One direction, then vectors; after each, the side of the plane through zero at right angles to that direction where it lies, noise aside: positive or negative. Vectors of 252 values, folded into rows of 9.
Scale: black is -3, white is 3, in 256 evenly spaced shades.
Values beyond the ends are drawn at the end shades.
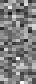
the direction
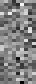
negative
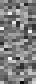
negative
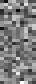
positive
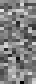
negative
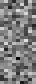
negative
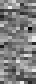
positive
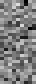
negative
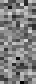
negative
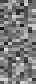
positive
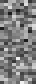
positive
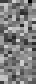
positive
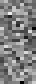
negative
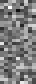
positive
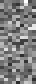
positive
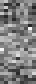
negative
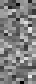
negative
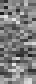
positive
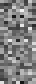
negative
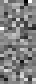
negative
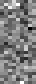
positive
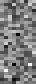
negative
